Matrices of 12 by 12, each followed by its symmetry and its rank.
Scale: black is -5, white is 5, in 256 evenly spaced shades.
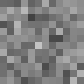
neither, full rank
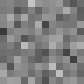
antisymmetric, full rank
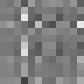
neither, rank two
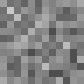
symmetric, full rank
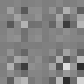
symmetric, rank two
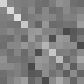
symmetric, full rank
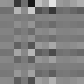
neither, rank one
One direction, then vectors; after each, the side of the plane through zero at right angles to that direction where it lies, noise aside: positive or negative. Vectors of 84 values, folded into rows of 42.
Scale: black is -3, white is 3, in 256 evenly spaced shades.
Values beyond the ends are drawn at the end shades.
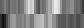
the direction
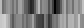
negative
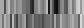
negative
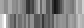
negative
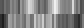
positive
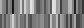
positive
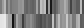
negative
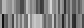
positive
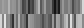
negative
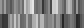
positive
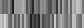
negative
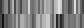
positive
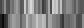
positive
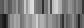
positive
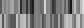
negative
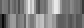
positive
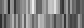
positive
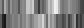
positive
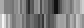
negative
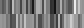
negative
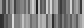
positive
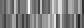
positive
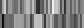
positive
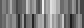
positive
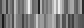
positive
